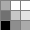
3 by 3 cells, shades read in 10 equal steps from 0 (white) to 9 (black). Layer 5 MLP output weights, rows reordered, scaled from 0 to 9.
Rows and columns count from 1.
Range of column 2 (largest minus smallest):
4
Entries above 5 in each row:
0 0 1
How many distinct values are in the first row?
2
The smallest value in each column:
3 0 0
